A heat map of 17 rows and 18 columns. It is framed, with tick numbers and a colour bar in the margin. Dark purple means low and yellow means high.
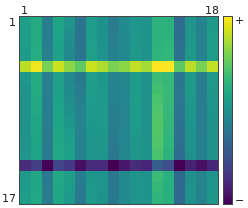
Histogram: heavy tails on both sides. Calmest part: centre. Odd lines: rows 5 and 14.
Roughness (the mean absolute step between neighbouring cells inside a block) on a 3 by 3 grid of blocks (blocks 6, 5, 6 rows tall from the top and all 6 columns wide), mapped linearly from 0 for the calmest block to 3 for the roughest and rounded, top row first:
3 2 3
1 0 1
3 2 3
